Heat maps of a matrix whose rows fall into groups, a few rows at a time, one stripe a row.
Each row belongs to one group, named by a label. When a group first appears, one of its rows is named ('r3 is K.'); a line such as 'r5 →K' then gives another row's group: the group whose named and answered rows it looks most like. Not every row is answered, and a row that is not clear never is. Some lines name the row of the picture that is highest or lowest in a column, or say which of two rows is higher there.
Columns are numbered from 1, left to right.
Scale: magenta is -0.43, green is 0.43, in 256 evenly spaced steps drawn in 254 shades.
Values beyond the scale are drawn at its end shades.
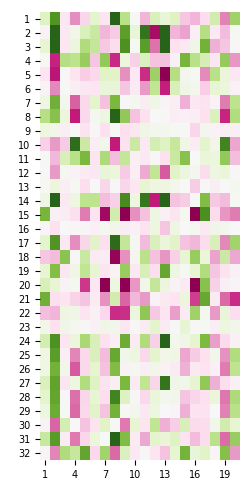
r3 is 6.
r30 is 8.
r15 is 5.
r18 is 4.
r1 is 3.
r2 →6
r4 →4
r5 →8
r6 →8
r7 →3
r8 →3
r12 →8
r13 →5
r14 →6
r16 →8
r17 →3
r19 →6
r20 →5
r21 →5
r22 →4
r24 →6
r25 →3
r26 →3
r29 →3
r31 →3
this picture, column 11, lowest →5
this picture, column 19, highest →10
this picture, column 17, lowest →5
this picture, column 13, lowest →5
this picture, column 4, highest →10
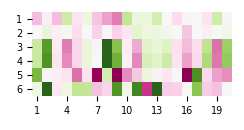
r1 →4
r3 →3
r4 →3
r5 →5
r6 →6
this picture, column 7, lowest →5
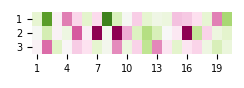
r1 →3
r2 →5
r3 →8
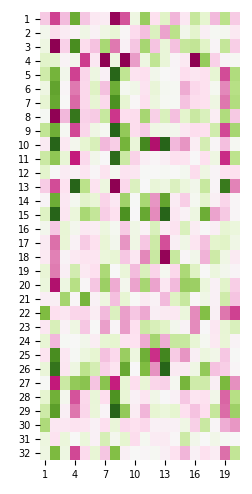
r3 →4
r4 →5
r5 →3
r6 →3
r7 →3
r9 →3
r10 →6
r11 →3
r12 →5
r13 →4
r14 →6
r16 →8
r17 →8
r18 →8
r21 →4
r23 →5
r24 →8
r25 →6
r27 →4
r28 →3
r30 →5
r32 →3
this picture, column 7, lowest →4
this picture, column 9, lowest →4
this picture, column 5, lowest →4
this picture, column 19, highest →13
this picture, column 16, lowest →4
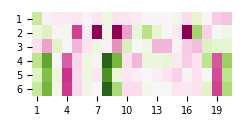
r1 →5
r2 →5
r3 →8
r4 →3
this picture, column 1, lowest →3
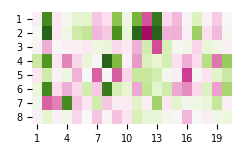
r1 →6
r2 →6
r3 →8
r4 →3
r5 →5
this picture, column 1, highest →4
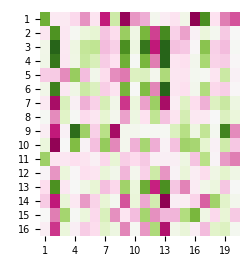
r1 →5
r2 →6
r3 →6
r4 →6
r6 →6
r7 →8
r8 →8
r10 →4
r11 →5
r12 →8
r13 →6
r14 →8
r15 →4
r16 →8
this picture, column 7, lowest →1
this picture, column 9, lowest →1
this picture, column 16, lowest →1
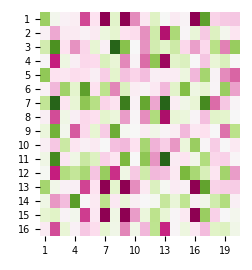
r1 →5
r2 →8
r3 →3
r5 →5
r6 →4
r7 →6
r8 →8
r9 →3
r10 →4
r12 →4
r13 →5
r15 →5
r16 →8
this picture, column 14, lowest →10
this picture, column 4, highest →14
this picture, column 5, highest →6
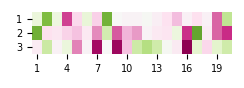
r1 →3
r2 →5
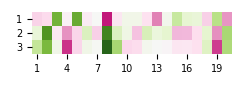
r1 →4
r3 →3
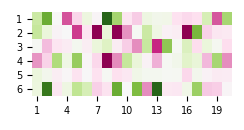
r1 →3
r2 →5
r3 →8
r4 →4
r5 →5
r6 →6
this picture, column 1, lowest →4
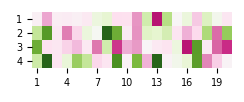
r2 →3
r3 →5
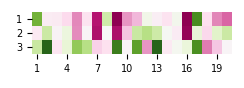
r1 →5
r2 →5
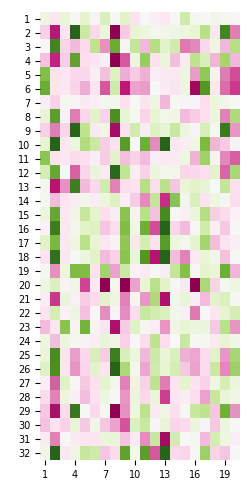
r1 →4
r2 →4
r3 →3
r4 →4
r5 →5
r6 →5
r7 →8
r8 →3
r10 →6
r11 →5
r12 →3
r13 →4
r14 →8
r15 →6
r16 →6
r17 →6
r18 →6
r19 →4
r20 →5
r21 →8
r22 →5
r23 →4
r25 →3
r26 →3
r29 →4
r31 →8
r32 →6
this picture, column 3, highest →23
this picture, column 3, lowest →13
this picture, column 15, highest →19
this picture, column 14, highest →14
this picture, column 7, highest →19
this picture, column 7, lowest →20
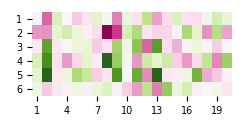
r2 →4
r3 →6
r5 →6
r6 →8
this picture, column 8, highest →4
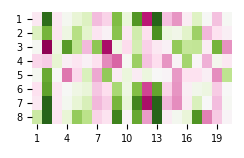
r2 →6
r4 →4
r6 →6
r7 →6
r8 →6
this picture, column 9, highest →8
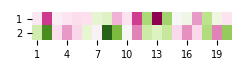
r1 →8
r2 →3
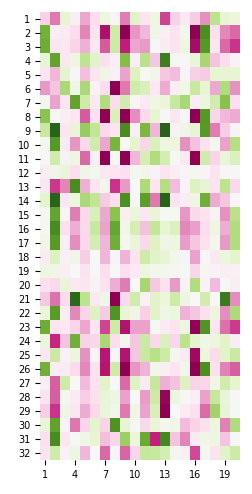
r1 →8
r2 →5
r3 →5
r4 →6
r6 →4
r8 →5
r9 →6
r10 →3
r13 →4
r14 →6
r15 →3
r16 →3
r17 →3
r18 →5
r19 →5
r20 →4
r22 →3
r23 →5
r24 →4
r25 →5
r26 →5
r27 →8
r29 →8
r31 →6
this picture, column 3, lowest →13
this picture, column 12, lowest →31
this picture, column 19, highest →21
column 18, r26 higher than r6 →Yes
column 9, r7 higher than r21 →Yes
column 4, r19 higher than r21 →No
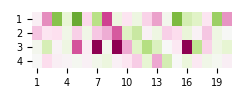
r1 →4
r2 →4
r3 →5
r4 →8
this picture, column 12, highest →3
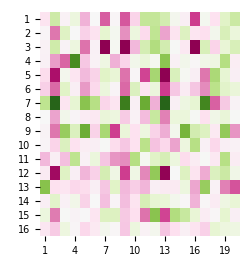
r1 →5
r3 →5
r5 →8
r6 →8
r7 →6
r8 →8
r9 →4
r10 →4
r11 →4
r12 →8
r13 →5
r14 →5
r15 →8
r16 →8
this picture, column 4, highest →4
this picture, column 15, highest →9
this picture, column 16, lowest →3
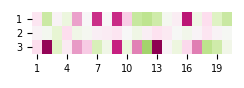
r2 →4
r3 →8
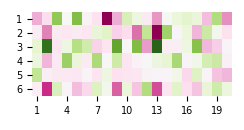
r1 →4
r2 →8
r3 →6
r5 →5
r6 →8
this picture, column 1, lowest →1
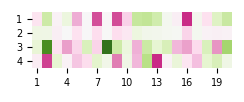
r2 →5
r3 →3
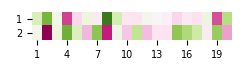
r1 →3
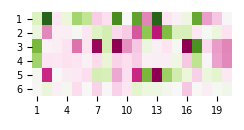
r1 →6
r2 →8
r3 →5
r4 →5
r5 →8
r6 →5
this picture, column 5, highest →1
